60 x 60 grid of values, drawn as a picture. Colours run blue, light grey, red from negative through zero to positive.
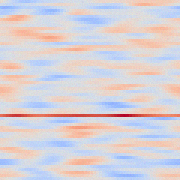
Odd lines: row 39. Grain: streaks across. Histogram: skewed, a long tail of high values. Slope: none.
